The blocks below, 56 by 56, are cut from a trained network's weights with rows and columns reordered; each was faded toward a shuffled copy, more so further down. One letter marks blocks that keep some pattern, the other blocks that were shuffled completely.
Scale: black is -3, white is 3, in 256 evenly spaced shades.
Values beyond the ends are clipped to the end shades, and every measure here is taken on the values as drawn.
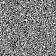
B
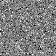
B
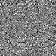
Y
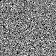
Y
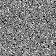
B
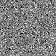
Y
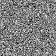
B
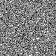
B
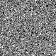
B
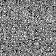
Y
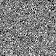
Y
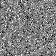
B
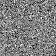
Y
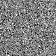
B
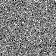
B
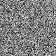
Y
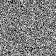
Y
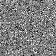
Y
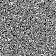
B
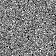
B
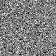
Y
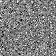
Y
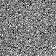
Y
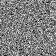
B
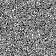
Y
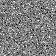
B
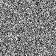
B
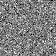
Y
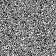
B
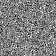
Y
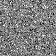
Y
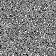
B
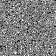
Y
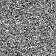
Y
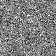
Y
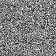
B
